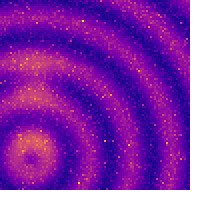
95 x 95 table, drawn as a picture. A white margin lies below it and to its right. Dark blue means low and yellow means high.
Bumps: two. Average level on the scale: 20%. Rings: centred on the bottom left.
